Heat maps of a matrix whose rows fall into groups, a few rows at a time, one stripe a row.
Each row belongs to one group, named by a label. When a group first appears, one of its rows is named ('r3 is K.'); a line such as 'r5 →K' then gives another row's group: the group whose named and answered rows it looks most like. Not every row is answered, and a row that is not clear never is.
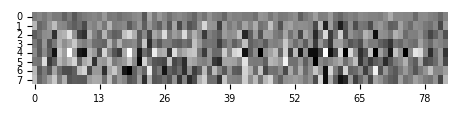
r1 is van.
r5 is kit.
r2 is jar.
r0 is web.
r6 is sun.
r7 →van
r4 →jar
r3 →kit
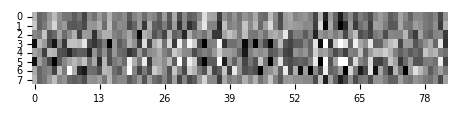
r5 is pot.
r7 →van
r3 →pot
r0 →van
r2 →kit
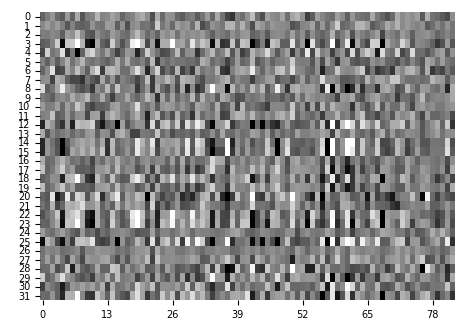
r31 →jar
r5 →kit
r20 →kit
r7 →web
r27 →web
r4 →sun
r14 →pot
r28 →kit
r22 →jar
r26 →web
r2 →jar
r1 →web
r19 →van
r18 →jar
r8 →van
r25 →pot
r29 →van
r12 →pot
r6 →kit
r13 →sun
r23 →jar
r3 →jar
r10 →jar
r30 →pot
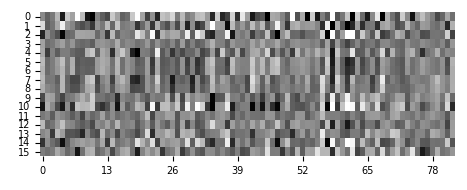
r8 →sun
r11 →web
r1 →van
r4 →sun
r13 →web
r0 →jar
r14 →pot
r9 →pot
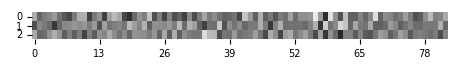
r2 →van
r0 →sun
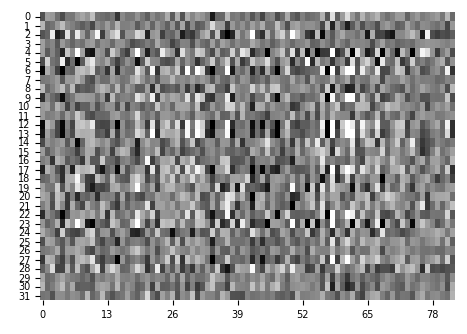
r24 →sun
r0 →pot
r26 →jar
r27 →pot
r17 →pot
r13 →pot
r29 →van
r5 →sun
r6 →pot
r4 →jar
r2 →kit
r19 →jar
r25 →pot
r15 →sun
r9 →pot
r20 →web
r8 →van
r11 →jar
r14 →sun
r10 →web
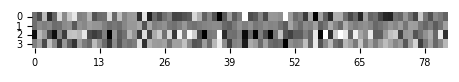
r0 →kit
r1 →web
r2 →pot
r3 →web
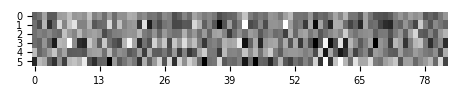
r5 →pot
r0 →kit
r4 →van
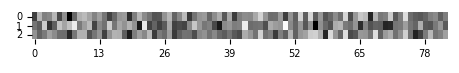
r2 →sun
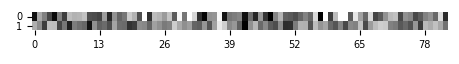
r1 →web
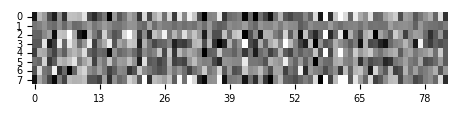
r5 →kit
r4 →pot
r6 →sun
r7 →pot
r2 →jar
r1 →kit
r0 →pot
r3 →kit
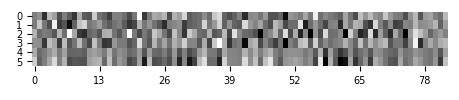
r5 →van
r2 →jar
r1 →sun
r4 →van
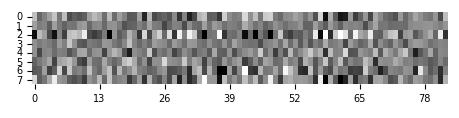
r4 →sun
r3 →jar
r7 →van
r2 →pot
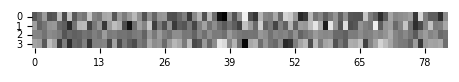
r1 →sun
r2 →web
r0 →kit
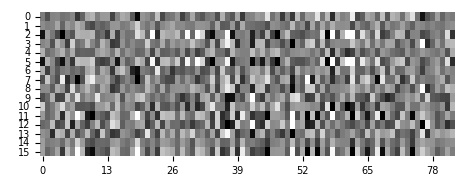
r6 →sun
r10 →van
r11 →jar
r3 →web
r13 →web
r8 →web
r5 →pot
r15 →jar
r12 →kit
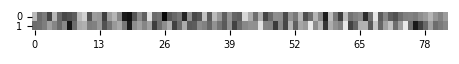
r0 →sun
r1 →sun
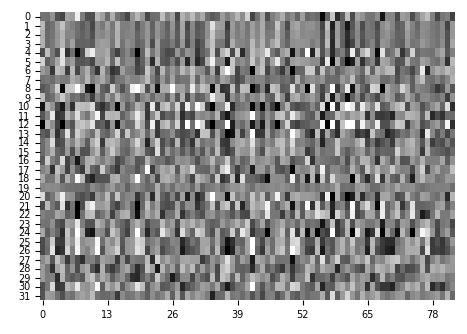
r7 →web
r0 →jar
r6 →web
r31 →pot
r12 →pot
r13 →kit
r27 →web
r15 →kit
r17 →web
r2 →van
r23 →jar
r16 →sun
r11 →kit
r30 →kit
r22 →sun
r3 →van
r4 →sun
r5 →van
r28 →web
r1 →van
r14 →kit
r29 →sun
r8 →jar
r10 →pot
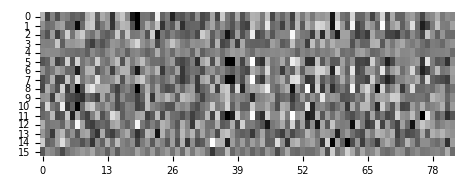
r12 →jar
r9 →web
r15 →pot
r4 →web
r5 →kit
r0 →sun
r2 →kit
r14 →van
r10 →sun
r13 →web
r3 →jar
